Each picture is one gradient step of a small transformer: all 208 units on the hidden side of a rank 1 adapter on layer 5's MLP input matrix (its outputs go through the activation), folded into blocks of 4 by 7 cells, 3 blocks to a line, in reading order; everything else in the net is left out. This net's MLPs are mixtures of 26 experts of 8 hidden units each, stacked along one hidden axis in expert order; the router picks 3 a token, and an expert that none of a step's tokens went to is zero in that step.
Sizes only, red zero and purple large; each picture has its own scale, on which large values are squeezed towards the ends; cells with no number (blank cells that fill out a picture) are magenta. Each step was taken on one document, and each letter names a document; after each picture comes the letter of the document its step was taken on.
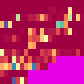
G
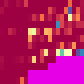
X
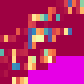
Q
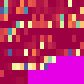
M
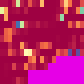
M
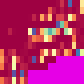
X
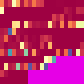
M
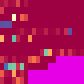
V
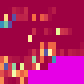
V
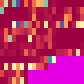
M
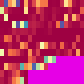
M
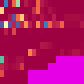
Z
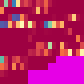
Z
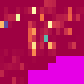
G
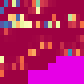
Z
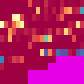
Z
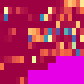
X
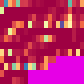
M
